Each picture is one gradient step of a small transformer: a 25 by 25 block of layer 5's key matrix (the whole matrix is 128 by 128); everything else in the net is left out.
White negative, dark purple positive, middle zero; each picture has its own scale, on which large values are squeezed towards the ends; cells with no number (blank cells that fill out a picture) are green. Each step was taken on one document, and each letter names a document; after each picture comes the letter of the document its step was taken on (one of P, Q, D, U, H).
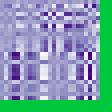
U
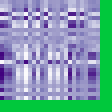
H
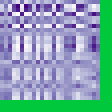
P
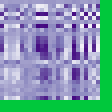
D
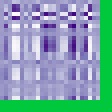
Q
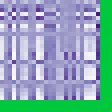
Q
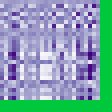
U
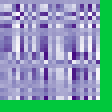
D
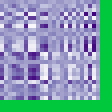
U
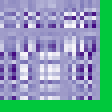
U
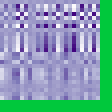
D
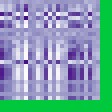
H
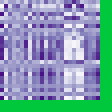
D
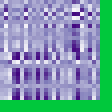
P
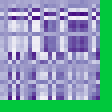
Q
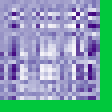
U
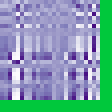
P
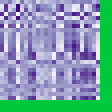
D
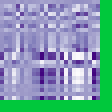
D
